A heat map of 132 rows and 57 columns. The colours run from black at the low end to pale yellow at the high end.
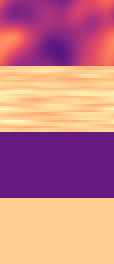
The table splits into 4 rows of 1 panel. Panel 1,1: middling, smooth, strong in contrast. Panel 2,1: very high, streaked across, faint in contrast. Panel 3,1: low, flat. Panel 4,1: very high, flat.
